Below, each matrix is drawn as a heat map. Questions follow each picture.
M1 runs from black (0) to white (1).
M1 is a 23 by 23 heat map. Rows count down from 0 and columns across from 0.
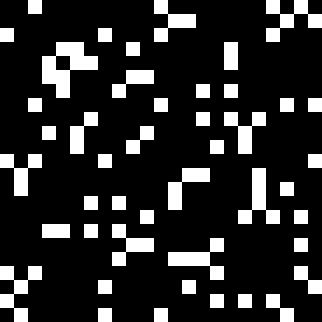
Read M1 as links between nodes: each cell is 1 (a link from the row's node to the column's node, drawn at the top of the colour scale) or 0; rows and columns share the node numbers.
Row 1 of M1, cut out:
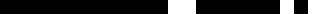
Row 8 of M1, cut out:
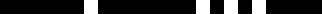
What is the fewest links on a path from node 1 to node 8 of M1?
3
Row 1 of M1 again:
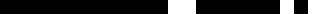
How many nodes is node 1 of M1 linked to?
4
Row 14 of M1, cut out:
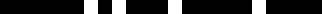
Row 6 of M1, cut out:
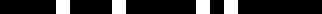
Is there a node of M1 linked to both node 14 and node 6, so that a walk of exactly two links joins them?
yes
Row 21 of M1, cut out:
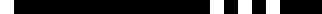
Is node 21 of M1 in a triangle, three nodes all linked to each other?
yes
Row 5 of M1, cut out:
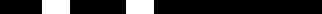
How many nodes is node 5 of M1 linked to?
4
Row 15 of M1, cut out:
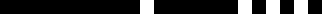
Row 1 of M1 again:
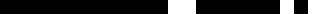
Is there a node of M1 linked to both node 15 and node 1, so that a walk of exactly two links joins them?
no
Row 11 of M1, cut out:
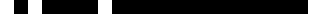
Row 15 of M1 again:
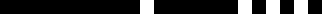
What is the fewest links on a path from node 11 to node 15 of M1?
3
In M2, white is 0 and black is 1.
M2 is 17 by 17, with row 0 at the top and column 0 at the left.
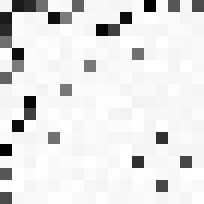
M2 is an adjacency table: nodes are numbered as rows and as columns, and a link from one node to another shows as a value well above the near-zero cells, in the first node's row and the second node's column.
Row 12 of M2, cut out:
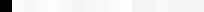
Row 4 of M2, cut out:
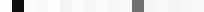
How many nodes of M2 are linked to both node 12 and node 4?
0
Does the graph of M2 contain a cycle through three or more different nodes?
no
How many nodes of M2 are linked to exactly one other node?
10
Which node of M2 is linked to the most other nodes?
node 0
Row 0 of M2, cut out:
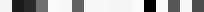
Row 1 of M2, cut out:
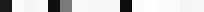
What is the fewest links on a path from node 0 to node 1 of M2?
1
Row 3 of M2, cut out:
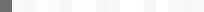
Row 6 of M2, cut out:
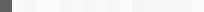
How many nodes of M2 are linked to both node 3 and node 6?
1
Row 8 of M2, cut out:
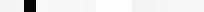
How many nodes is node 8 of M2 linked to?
1
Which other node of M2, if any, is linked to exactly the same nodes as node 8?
node 9
